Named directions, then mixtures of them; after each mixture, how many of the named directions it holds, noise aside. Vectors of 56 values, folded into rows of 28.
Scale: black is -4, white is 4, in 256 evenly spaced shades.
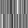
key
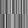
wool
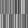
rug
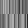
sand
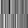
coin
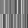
three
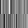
one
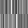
three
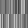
one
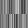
three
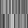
two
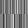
two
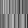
one
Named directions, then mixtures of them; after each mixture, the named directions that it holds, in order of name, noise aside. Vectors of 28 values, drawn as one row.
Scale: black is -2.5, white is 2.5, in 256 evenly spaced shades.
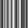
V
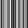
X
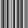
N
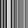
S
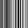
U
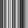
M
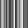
M, N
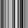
M, N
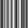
V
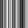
M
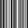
S, X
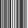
M, X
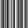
N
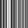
S, X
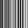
M, U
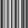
V, X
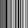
S, U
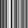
S, V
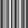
V, X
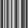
V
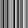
N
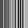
M, U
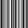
V, X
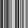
U, V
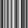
V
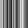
M
